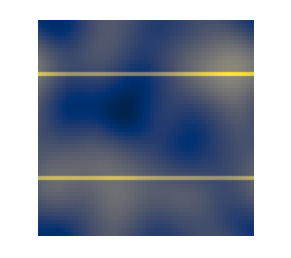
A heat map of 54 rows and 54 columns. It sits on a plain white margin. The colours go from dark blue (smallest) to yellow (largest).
Rows 14 and 40 differ from the rows beside them. The centre is the ninth with the lowest average. The top right is the ninth with the highest average. The values are skewed, with a long tail toward high values.
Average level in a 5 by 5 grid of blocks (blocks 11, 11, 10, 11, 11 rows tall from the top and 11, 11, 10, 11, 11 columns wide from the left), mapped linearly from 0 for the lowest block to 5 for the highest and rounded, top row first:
12123
21035
10002
44322
13221
